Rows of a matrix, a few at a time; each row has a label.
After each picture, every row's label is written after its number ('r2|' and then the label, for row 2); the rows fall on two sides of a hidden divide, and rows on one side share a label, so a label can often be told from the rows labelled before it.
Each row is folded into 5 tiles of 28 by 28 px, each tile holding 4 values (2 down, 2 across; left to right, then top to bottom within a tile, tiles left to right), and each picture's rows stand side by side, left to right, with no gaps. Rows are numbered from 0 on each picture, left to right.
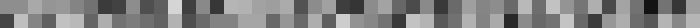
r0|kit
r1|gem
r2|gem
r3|gem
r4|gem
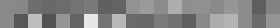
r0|gem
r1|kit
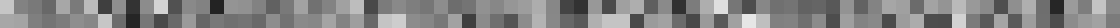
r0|kit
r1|gem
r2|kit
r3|gem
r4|gem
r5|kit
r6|gem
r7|gem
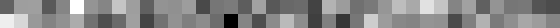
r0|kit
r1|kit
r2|gem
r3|kit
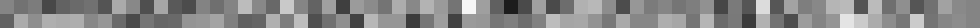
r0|kit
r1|gem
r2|kit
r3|kit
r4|kit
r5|gem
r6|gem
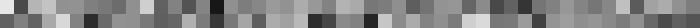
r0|kit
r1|gem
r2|kit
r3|kit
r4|gem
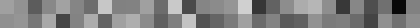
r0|gem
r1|gem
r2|kit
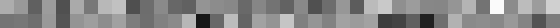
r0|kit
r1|gem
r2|gem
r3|kit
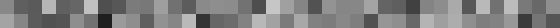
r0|gem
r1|gem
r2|kit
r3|gem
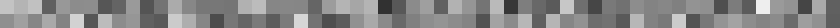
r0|kit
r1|gem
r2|kit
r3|kit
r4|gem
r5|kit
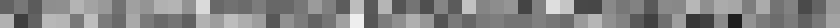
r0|gem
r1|kit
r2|kit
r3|gem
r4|gem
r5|kit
